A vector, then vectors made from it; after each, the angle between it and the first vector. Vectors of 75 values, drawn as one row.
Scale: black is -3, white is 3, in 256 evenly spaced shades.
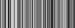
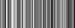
nearly parallel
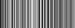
orthogonal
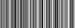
partly opposed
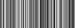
orthogonal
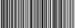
partly opposed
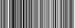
partly opposed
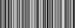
partly aligned
